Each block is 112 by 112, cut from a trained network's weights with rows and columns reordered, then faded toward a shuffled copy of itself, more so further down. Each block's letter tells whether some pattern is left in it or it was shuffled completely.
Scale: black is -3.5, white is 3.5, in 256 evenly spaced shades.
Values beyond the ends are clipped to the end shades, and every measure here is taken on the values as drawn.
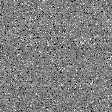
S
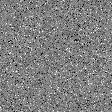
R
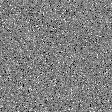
R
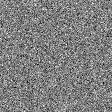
R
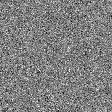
S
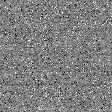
S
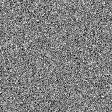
S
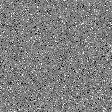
R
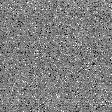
S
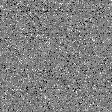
S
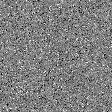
R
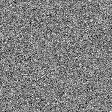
S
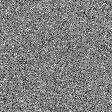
R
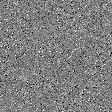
R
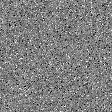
R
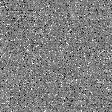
S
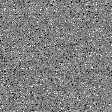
S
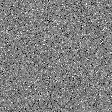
R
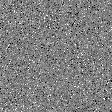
R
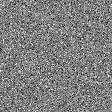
S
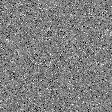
R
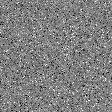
R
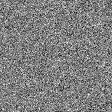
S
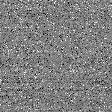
S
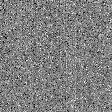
S
